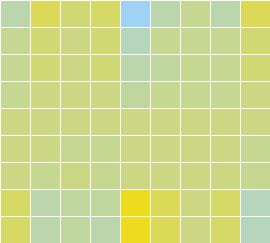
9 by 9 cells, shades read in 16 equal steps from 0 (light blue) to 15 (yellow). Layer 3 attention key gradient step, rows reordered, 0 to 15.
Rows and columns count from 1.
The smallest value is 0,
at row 1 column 5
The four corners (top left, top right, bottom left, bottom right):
5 11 10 4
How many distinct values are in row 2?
4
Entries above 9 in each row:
3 0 0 0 0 0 0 4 4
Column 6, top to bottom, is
5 7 6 7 8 8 8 11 11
